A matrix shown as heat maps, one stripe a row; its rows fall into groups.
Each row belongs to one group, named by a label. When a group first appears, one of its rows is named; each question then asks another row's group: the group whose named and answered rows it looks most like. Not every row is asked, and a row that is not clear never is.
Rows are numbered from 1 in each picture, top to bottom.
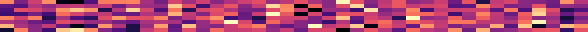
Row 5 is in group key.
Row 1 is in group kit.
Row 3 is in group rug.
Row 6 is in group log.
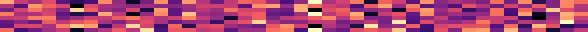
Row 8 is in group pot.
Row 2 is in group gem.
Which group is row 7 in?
rug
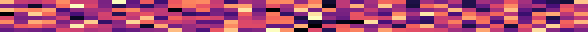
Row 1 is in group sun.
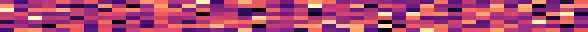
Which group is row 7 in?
key
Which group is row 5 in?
gem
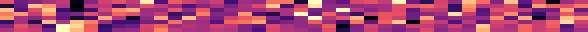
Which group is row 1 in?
pot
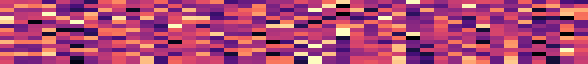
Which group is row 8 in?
kit
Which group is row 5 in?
sun
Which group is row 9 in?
key
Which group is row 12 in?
pot
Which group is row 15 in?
pot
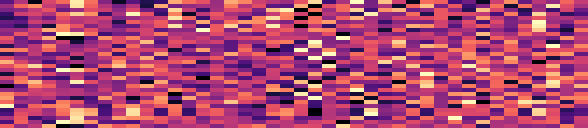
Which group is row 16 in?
sun
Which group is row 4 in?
rug
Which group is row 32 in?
kit
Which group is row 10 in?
kit
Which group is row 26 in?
log
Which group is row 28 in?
rug
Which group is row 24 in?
log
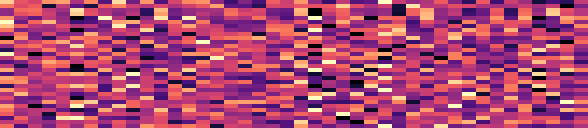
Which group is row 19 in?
rug
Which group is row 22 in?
rug
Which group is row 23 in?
sun
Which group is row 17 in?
gem
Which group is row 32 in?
sun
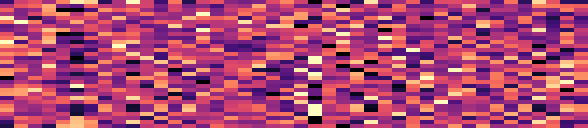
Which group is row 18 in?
log
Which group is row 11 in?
kit
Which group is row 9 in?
kit
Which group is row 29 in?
pot
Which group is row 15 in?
pot
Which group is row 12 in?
sun
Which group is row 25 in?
rug
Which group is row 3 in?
kit
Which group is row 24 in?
log
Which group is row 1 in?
rug
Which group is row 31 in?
rug
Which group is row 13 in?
key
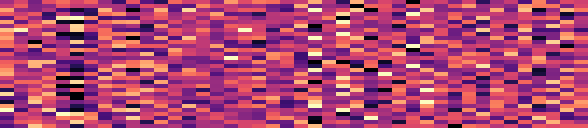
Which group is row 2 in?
log
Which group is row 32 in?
gem
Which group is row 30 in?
rug
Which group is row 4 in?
key
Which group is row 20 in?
kit
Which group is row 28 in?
kit
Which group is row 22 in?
kit
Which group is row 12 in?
key
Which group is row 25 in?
gem
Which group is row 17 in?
key
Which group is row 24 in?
kit
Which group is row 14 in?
pot
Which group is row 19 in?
sun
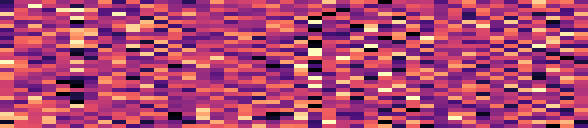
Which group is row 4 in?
sun
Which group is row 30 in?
log
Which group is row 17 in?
log
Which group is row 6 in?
pot
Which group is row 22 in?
pot
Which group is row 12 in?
rug
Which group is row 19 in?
sun
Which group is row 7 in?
key
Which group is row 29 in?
log
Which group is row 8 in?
rug
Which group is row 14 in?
pot
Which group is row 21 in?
kit
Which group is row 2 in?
gem
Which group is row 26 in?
gem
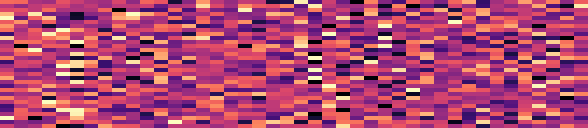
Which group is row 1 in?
log
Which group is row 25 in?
key
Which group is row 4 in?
key
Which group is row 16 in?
rug
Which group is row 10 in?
sun
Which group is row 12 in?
gem
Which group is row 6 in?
log
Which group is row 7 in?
sun
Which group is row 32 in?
kit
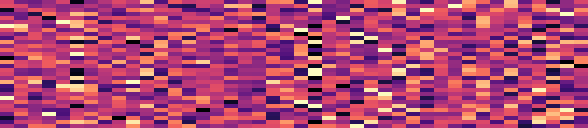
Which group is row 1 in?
pot
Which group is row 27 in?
pot
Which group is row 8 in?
log
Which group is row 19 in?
pot
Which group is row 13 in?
sun
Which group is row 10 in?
rug
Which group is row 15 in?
gem
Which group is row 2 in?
log
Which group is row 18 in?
pot
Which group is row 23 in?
rug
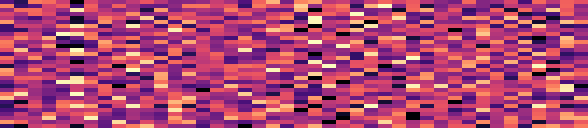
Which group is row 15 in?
key
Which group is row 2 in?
gem
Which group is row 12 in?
kit
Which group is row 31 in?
sun
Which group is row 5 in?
pot
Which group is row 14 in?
rug
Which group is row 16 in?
pot
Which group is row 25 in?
sun
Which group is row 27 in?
rug
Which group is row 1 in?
gem
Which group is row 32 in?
gem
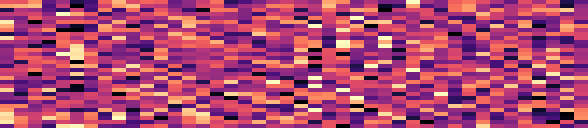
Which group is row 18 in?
key
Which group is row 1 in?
key
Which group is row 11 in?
key
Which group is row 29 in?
sun
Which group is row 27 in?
log
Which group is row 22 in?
pot
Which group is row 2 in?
key
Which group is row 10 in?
sun
